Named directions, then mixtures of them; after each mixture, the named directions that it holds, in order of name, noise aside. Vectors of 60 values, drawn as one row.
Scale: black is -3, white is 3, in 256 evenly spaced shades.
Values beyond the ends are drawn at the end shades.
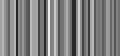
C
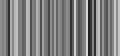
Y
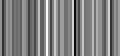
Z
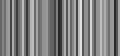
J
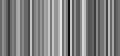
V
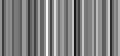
Z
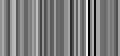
C, J, Y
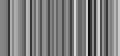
Y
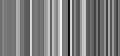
V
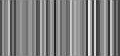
C, Y, Z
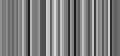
C, V, Z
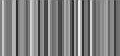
C, J, Z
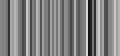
Y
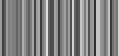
J, Y, Z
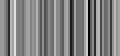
C, Y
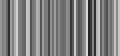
Y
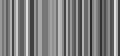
J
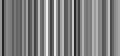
Z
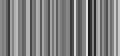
Y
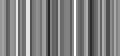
C, Y, Z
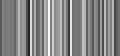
V, Y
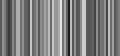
V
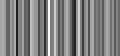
C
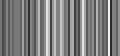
V, Z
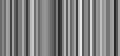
J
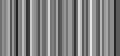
C, J, Y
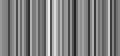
C, V, Z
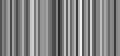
J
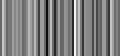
Z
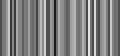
C, Y, Z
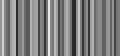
C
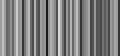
J, Z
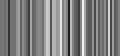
V, Z
